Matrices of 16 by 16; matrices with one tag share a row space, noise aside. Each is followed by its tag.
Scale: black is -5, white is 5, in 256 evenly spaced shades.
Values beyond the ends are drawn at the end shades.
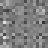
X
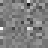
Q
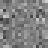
X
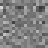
X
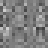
X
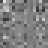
X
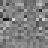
X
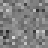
X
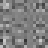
X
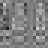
X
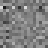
X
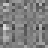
X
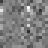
Q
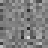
Q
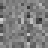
Q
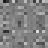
X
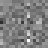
Q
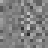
Q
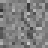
Q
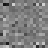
X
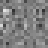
X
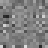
X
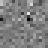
Q
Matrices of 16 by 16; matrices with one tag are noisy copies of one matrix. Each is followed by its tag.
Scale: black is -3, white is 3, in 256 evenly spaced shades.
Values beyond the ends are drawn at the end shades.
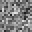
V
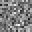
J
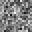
V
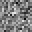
V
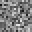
J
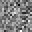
V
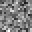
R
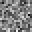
R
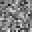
R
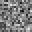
J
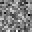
R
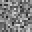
J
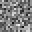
J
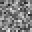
R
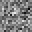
V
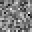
R
